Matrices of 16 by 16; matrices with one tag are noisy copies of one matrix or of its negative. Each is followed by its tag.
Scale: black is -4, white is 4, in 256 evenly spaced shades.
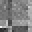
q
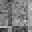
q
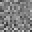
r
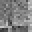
q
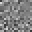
r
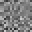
r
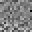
r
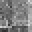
q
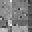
q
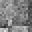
q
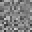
r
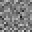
r
